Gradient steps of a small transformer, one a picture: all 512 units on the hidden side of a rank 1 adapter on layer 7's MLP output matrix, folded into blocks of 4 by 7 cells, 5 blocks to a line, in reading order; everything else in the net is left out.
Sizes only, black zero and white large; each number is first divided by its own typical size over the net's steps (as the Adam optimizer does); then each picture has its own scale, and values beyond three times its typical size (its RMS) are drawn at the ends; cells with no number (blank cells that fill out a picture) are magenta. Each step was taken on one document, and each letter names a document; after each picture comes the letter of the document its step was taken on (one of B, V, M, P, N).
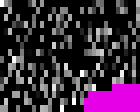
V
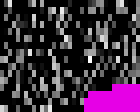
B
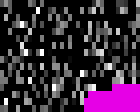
V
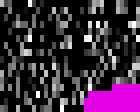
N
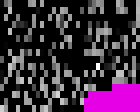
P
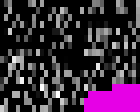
V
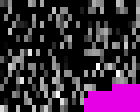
P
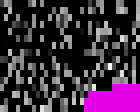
P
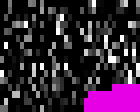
N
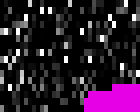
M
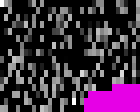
V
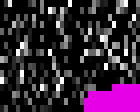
B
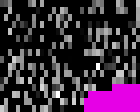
P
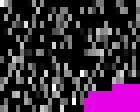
V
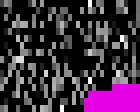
N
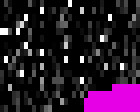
M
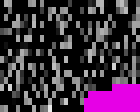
B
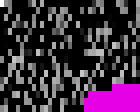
V
